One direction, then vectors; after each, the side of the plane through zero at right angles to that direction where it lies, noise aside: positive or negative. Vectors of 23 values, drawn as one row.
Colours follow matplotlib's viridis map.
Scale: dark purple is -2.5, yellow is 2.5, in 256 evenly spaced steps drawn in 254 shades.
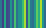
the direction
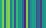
negative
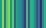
negative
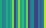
negative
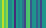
negative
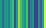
negative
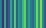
positive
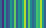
positive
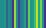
positive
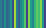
positive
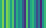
negative
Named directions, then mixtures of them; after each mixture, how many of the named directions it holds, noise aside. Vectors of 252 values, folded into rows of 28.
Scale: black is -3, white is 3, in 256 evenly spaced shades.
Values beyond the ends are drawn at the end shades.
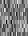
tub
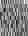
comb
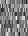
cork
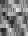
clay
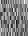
one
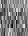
three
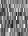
three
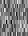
one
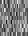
one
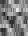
one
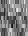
two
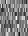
one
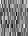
three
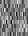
one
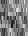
two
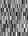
two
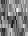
two
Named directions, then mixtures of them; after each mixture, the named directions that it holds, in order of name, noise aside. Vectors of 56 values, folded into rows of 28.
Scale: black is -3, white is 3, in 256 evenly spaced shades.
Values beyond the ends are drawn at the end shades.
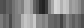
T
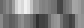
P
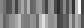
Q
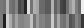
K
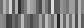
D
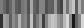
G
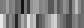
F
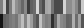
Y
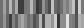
D, G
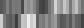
F, T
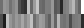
K, Y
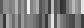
K, P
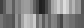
T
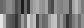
F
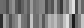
G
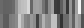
P, Q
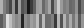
D, P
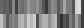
F, Q, T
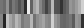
K, Q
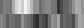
P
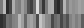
Q, Y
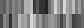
G, T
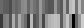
G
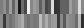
D, K, Q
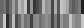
K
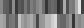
F, G, Q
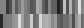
G, Q, Y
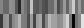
G
